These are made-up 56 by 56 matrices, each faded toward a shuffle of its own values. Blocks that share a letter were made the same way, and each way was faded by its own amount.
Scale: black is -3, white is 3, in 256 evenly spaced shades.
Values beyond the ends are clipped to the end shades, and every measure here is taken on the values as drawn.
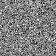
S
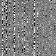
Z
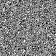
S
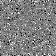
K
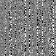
Z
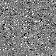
K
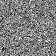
S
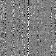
Z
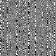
Z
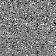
K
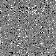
K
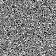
S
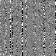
Z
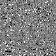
K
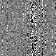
Z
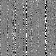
Z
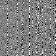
Z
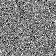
S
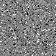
K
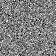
S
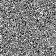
S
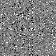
K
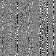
Z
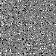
K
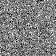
S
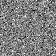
S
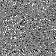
K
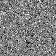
S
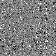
K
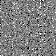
K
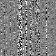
Z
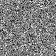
S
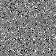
K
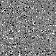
K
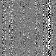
Z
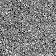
S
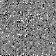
K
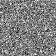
S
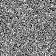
S
